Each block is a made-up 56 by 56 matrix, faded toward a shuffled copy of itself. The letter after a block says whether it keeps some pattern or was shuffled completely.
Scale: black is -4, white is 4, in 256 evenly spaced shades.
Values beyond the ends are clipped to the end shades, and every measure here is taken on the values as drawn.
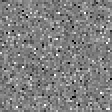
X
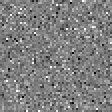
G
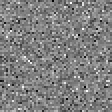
G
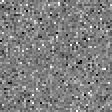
X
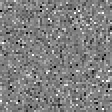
G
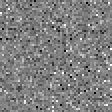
X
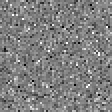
X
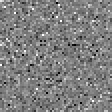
G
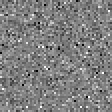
G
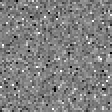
X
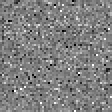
G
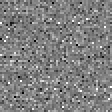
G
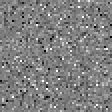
G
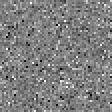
G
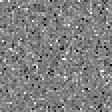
X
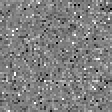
G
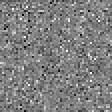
G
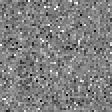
G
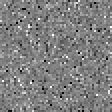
X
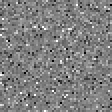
X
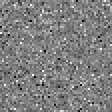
G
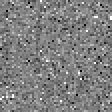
G
